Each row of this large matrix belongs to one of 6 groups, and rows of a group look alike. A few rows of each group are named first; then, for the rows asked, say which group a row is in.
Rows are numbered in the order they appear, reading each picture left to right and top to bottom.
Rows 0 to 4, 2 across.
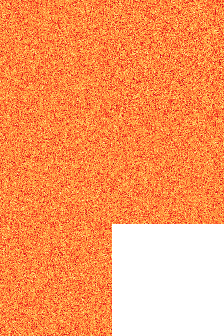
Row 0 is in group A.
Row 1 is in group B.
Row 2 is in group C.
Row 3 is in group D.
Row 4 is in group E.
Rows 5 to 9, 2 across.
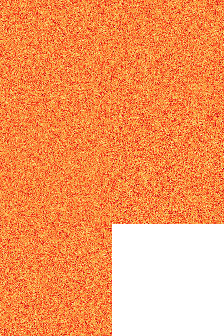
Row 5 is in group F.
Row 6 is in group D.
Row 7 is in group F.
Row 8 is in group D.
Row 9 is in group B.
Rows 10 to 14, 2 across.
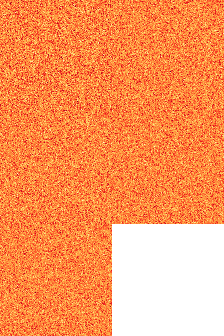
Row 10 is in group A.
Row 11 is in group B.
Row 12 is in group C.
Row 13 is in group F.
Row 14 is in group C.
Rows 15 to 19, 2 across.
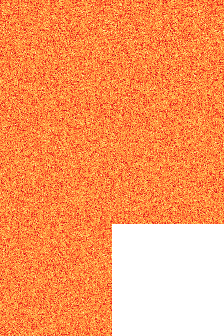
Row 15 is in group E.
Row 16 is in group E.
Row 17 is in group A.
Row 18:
C
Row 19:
E
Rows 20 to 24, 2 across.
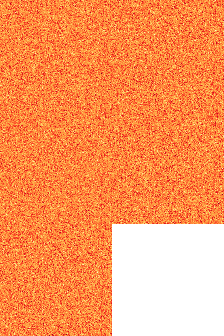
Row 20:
A
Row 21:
F
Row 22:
F
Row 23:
D
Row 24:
F
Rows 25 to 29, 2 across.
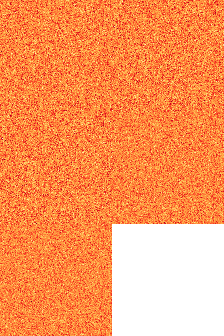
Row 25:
A
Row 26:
D
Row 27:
D
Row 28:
F
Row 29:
F
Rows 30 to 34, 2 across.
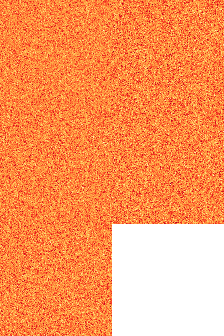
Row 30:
C
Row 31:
D
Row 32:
E
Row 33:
B
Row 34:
C
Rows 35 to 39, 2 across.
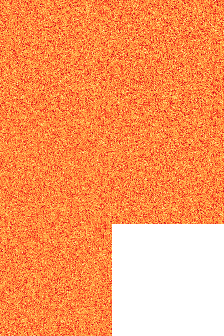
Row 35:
C
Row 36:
F
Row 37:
F
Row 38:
F
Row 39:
D
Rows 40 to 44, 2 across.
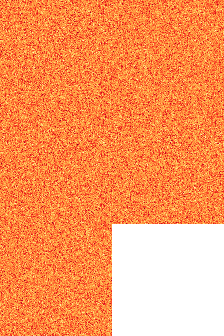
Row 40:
F
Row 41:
D
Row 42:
F
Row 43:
E
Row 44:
C
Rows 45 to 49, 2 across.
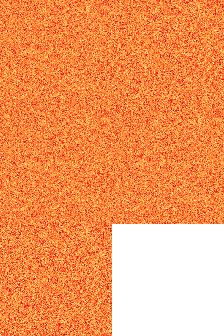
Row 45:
C
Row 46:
B
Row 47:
C
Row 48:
C
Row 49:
B
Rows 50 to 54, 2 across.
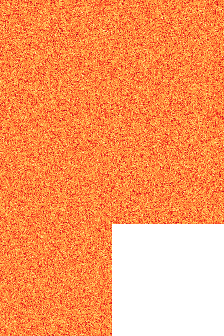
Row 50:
E
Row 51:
D
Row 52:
F
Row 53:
B
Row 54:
F
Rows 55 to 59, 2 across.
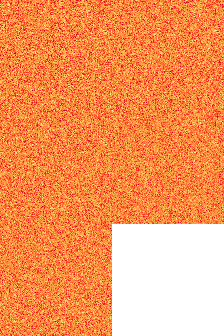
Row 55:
E
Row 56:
B
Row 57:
F
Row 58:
D
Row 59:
C
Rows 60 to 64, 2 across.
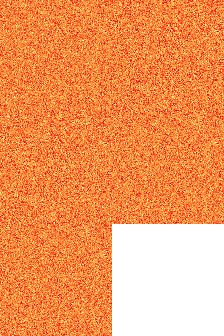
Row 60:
F
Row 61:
E
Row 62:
E
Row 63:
B
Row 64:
B
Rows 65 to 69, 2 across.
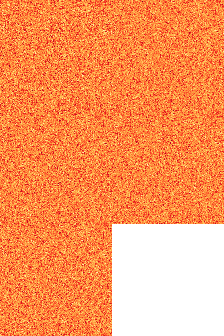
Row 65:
E
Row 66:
B
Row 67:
B
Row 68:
E
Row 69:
B
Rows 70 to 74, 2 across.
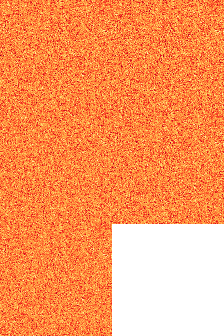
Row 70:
E
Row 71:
E
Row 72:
F
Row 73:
E
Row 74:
E
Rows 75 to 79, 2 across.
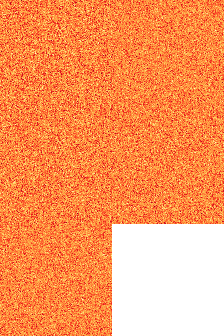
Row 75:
A
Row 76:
C
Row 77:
A
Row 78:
F
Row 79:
E
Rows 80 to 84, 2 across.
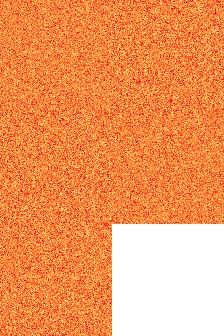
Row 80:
C
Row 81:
B
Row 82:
B
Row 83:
E
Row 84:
C
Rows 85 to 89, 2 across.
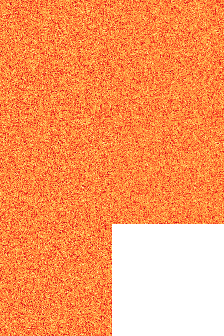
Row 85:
A
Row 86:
B
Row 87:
E
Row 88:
E
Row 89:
F
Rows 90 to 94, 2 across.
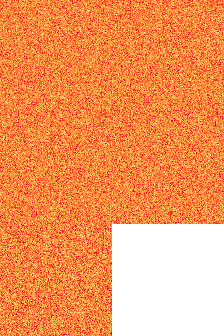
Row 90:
F
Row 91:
E
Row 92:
E
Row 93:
B
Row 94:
A
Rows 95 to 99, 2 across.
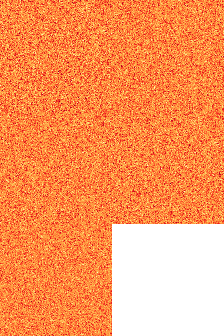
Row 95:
B
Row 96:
A
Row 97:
D
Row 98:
B
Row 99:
F
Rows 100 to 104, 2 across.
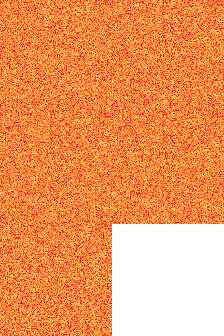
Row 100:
C
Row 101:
E
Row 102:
E
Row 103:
E
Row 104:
B
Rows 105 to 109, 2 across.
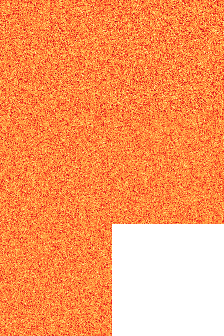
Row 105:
E
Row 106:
F
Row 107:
D
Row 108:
A
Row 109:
F
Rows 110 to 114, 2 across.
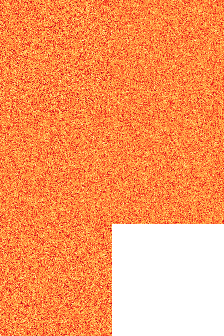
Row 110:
C
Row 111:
F
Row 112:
E
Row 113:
A
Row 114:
B
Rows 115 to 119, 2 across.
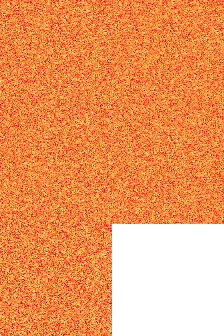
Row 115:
E
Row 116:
E
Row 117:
C
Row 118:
A
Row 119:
B
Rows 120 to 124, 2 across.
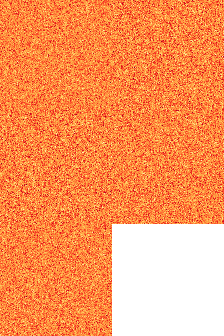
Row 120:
C
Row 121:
A
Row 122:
D
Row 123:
A
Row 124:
D
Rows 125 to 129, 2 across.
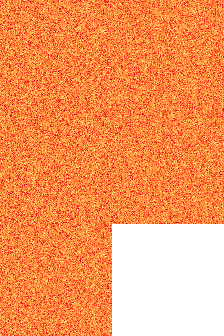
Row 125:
B
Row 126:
A
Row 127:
D
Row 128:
E
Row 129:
B
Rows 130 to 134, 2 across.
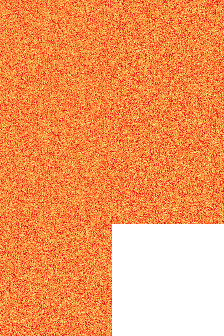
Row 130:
A
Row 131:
D
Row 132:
A
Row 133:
F
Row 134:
C
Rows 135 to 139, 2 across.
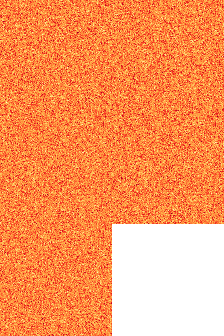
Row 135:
F
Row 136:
A
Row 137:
D
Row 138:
D
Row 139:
F
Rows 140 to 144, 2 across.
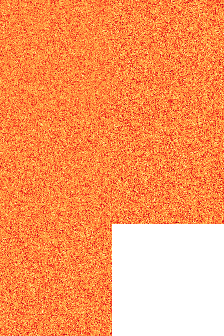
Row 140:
E
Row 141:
B
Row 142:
F
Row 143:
A
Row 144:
A
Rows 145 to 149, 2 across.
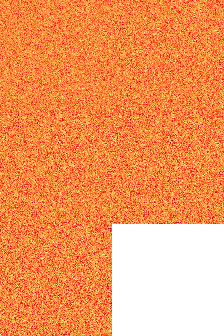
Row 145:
C
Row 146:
B
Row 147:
E
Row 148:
E
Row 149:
B
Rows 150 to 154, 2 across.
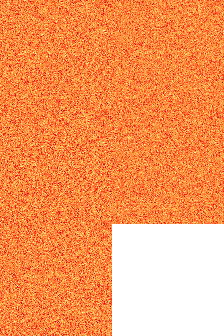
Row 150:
B
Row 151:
C
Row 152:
B
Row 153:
F
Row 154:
C
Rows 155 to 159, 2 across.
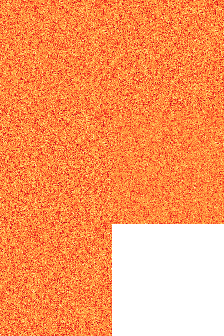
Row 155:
B
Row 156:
D
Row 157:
B
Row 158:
E
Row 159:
D
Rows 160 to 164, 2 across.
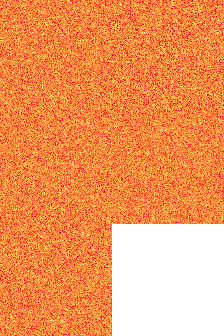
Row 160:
F
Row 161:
E
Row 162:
C
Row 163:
A
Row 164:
F
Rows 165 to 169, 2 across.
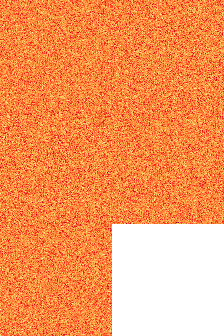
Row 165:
F
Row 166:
C
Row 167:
E
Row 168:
A
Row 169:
B
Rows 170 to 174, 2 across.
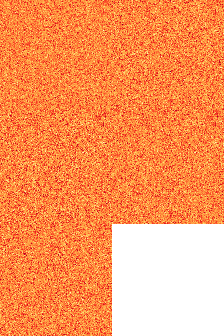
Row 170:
C
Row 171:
B
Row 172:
D
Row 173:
D
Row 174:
E
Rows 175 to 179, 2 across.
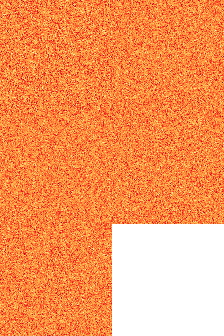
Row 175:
A
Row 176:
C
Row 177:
B
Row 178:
C
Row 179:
E
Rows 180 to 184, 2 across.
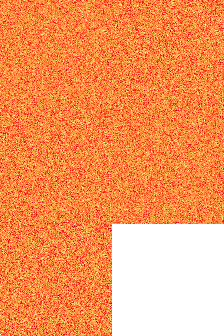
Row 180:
B
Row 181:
E
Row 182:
E
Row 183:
A
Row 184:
B
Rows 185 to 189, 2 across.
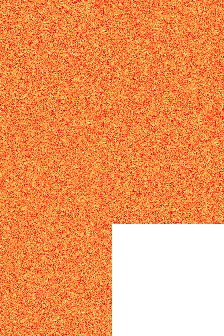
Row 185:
B
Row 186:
A
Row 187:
D
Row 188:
B
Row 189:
C
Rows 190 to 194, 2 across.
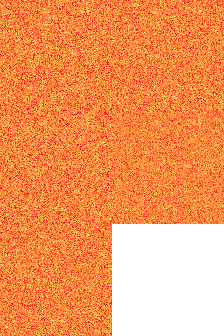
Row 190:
A
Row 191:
F
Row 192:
B
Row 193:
C
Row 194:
F
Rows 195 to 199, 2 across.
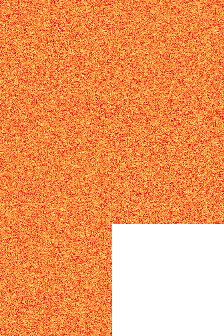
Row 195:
E
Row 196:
B
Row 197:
F
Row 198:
B
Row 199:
A
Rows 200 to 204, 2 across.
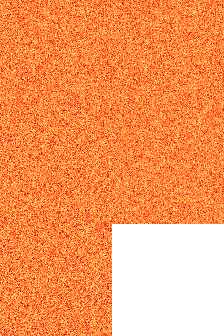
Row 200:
A
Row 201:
A
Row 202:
B
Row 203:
C
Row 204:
B
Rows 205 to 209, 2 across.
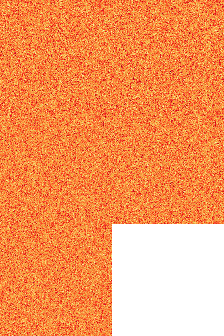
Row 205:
E
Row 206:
B
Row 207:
D
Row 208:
B
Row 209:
D
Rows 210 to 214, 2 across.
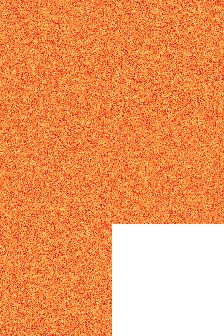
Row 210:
A
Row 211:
C
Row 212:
F
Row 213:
D
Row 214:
C
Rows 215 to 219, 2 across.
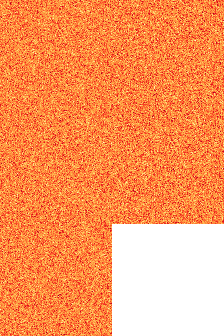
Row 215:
A
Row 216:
F
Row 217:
C
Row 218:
A
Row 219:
B
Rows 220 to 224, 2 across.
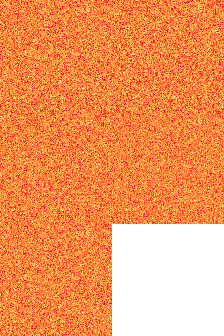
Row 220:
C
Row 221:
B
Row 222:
D
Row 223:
C
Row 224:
C
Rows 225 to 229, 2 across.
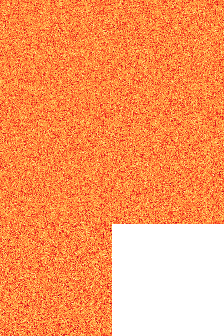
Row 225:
E
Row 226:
D
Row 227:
F
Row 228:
B
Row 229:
B
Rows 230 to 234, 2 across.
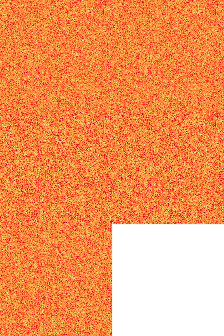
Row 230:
D
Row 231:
D
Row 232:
A
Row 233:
D
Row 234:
A
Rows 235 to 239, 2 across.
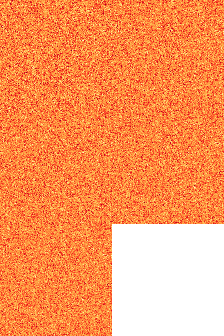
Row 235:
D
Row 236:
E
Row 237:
F
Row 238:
E
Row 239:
E
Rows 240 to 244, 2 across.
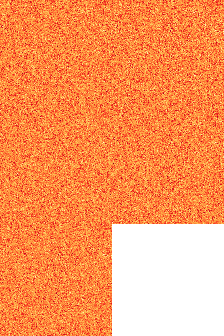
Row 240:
D
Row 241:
E
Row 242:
C
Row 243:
D
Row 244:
E
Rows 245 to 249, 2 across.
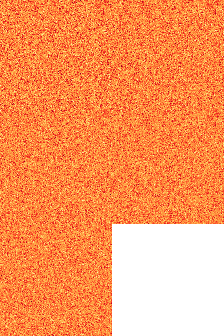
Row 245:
B
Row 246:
D
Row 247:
C
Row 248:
D
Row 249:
F
